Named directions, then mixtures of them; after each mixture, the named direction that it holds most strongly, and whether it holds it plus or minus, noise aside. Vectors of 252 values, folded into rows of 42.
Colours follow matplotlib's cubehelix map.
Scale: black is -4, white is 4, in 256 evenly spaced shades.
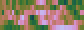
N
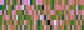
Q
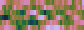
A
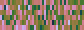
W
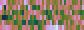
A, plus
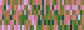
W, plus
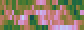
N, plus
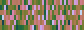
W, minus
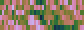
N, minus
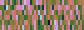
Q, plus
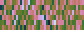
Q, plus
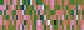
Q, minus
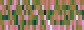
Q, minus
